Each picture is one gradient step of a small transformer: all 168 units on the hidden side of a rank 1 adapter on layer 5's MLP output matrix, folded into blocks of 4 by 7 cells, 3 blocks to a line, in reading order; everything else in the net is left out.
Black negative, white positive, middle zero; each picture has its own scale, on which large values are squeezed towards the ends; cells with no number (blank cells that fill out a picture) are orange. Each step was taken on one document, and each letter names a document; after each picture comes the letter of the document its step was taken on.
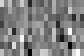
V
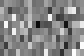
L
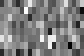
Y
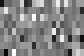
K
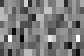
Y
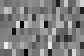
K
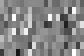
L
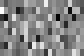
L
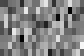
L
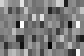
K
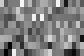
K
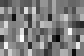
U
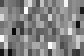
Y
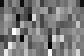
K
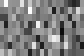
L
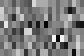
U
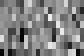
Y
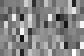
L
